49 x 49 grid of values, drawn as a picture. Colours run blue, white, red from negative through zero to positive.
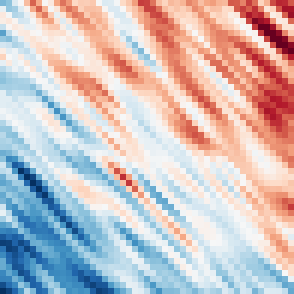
Grain: diagonal, down to the right. Odd rows or columns: none. Lone odd cells: none. Slope: up to the top right. Ninth with the lowest average: bottom left. Ninth with the highest average: top right. Histogram: bell-shaped. Average level on the scale: 50%.
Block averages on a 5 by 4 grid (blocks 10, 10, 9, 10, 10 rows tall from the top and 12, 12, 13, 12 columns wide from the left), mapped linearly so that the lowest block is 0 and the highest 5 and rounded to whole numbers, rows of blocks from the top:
3 4 4 5 / 2 4 4 5 / 2 3 3 4 / 1 2 2 4 / 0 1 2 2
